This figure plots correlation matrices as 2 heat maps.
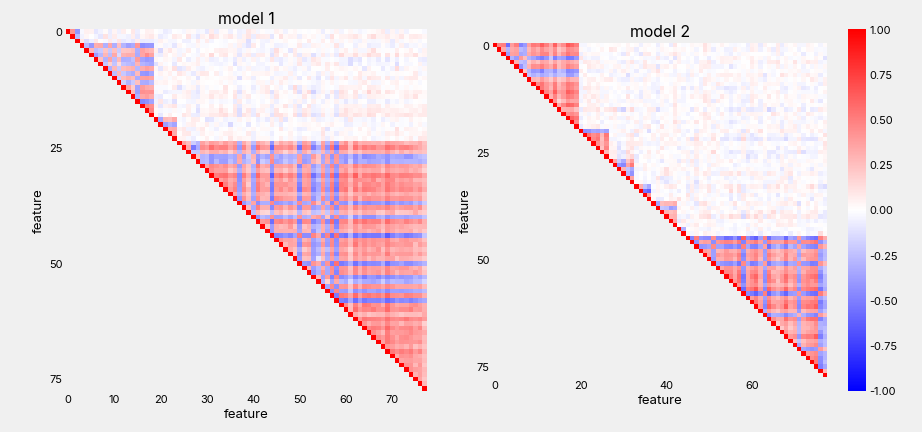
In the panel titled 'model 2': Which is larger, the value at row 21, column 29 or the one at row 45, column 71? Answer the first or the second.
the second
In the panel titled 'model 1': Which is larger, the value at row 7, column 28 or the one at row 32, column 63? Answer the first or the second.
the second
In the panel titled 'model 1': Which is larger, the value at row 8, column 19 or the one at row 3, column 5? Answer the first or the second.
the first
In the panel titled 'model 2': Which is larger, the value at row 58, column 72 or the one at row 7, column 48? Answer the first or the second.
the second
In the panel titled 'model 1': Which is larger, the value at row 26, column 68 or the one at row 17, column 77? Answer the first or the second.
the first
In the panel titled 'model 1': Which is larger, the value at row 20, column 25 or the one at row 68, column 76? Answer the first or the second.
the second
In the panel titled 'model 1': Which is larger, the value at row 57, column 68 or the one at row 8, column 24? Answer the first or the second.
the first
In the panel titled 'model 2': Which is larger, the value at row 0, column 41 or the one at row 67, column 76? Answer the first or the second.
the first
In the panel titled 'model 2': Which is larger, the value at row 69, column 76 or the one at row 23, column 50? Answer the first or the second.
the second
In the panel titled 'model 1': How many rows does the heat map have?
78
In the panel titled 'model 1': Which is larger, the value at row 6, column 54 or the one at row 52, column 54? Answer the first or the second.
the first
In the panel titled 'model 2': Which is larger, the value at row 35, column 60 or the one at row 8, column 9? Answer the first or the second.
the second
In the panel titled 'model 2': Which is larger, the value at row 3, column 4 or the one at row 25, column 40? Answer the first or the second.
the second
